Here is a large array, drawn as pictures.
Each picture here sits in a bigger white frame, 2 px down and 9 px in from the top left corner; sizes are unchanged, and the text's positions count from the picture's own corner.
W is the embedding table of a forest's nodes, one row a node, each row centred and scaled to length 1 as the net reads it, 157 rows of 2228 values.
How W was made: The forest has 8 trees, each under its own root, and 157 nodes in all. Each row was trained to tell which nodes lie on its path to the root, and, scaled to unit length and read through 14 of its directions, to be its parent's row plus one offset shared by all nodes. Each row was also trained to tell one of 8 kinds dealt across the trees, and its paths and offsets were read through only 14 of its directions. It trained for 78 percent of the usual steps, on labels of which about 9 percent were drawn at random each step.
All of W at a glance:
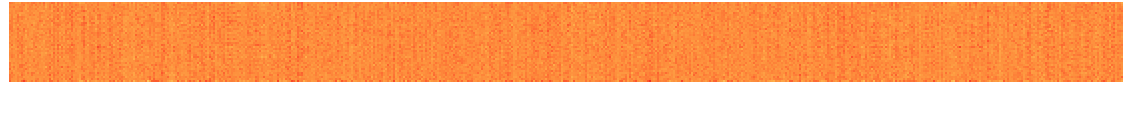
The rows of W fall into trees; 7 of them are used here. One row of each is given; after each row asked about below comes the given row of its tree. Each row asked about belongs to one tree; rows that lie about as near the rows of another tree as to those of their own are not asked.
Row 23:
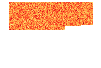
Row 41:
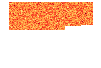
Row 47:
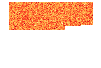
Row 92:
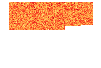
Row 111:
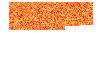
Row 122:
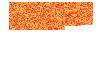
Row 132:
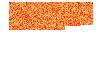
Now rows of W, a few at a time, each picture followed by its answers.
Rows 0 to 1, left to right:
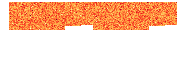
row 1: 41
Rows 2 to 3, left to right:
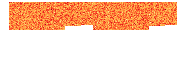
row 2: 23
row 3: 23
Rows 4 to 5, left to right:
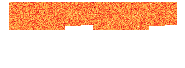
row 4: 41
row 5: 92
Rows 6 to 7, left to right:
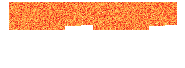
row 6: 23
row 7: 41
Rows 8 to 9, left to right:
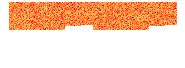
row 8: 23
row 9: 122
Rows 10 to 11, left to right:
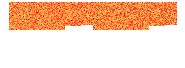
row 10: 41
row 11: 41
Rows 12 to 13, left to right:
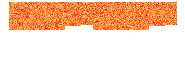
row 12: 92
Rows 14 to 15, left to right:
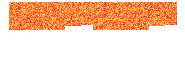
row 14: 132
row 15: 23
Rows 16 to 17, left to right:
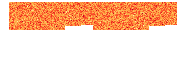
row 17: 41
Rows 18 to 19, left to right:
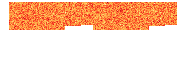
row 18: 47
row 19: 47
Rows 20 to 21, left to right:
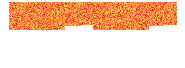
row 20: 122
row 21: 23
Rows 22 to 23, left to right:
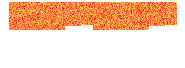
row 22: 47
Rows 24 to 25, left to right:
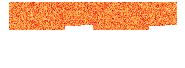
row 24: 23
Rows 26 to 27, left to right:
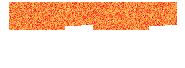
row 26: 122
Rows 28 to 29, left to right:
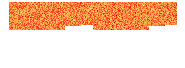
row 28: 111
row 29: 47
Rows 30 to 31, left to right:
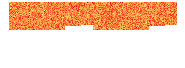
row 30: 41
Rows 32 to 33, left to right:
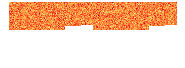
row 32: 41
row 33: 132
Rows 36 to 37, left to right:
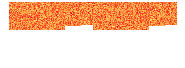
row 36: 132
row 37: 23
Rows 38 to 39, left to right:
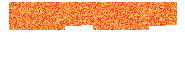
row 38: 122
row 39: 47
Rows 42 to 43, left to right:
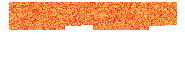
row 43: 47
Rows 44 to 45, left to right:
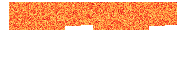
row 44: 122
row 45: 111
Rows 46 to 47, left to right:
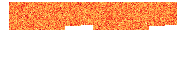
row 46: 111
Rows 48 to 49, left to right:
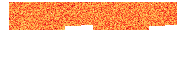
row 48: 23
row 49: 47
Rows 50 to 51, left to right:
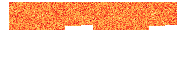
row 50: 132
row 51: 41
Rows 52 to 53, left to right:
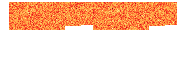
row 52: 111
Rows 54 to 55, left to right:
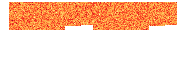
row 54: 47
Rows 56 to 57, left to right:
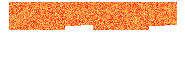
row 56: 111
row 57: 132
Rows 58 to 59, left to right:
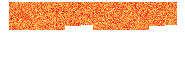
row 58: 132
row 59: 132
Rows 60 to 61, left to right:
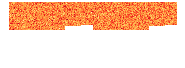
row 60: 92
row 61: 111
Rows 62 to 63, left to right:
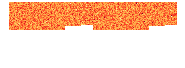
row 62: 47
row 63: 132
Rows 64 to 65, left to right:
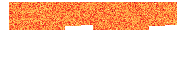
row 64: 23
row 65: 132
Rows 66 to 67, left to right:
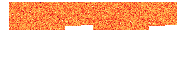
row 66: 92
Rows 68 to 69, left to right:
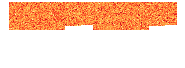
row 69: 92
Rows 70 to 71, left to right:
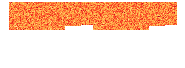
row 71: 122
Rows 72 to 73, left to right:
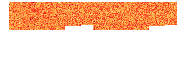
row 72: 47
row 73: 92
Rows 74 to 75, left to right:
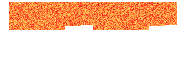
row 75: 23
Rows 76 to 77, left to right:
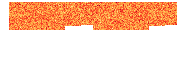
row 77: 111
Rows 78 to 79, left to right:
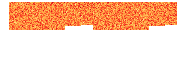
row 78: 132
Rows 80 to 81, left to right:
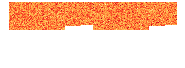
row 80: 122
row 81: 47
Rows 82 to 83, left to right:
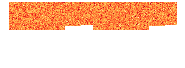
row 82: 92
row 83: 132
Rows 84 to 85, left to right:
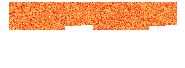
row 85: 47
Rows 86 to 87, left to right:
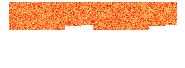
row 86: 132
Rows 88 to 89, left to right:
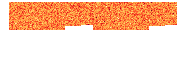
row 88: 41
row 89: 92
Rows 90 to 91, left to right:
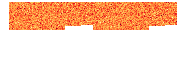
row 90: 132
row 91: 92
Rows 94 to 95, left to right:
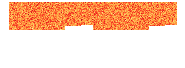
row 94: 122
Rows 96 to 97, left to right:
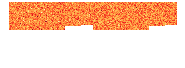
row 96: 92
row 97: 41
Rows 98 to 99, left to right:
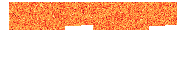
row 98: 92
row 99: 47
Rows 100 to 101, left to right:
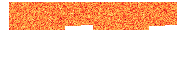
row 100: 92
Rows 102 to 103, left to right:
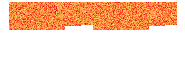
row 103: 41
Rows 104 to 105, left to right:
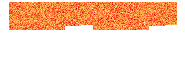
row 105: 47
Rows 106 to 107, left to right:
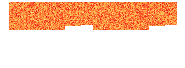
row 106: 23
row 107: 132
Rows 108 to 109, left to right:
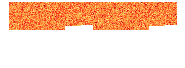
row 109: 23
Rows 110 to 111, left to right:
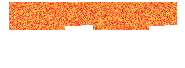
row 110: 41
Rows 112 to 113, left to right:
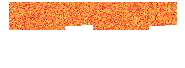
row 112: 47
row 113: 132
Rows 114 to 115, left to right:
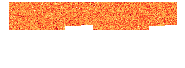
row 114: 132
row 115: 92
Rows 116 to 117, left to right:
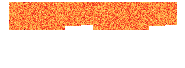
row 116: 47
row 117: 122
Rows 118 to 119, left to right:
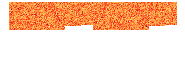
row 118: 41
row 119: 23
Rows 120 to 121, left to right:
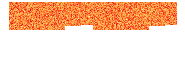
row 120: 111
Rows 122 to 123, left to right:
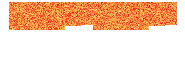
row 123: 92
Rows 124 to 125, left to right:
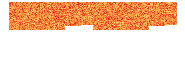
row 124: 41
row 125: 47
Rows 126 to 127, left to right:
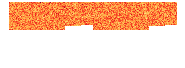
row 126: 92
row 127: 47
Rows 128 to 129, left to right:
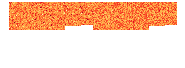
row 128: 92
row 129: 23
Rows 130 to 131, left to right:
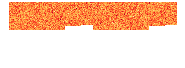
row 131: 47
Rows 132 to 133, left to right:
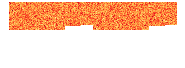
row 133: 122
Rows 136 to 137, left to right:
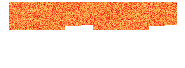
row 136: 23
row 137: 47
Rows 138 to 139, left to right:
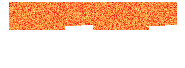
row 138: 41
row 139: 47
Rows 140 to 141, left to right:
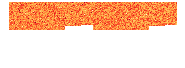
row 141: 47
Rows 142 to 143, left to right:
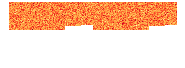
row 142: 23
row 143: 132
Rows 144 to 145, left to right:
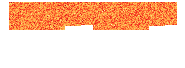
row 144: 23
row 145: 111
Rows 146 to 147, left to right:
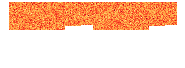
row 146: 132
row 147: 111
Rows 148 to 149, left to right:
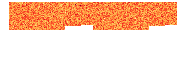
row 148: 47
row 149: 132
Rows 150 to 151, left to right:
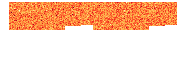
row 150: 132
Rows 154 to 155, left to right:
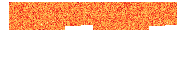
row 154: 111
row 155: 122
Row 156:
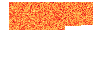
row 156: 41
